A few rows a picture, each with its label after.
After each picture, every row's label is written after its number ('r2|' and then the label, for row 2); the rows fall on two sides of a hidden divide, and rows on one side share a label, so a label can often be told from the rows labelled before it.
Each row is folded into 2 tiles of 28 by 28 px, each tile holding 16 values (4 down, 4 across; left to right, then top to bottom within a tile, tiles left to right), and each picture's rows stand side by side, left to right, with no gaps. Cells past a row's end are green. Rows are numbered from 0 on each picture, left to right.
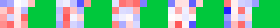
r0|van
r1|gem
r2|van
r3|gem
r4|gem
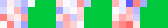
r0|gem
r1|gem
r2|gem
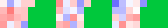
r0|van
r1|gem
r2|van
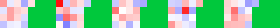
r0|gem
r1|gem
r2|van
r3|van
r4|gem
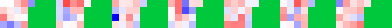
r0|van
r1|van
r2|gem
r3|gem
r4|gem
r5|van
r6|van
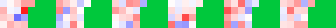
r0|van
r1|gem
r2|van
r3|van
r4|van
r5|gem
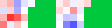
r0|gem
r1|van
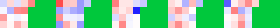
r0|van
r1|gem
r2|gem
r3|gem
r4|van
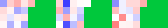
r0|van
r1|van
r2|van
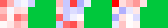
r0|gem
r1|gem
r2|gem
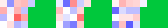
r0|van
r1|van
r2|gem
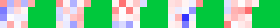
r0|gem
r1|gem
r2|van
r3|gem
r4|van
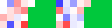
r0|van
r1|van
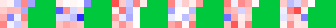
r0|van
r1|gem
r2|gem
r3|gem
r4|gem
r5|gem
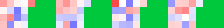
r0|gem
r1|gem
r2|gem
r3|van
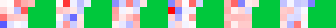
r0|van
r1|gem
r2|van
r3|van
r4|gem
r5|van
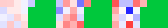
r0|gem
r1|gem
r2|gem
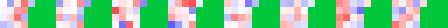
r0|van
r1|van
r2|van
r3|van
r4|gem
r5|van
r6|gem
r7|gem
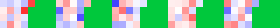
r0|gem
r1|gem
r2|van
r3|van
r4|gem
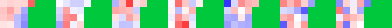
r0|gem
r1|gem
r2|van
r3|gem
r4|van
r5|gem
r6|van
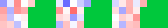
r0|van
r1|van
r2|van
